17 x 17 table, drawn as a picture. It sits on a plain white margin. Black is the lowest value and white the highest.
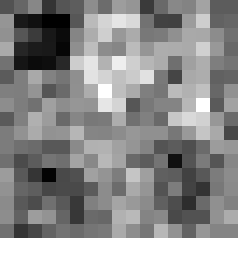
On average the colour sits 50% of the way up the scale. An odd patch, lower than its surroundings, sits in the top left. The top left is the ninth with the lowest average.
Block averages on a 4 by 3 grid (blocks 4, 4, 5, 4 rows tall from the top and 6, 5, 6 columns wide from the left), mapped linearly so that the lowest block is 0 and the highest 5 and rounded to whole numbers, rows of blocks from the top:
043 / 253 / 232 / 132
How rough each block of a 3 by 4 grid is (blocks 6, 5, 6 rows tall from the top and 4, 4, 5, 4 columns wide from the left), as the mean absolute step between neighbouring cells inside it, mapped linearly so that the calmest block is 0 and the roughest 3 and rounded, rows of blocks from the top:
3320 | 0113 | 1010
